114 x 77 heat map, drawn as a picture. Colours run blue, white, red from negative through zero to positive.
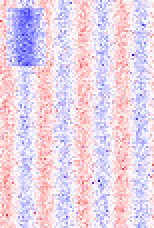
Odd patch: lower, in the top left. Ninth with the lowest average: top left. Stripes: upright, repeating 4 times. Average level on the scale: 50%. Slope: none.
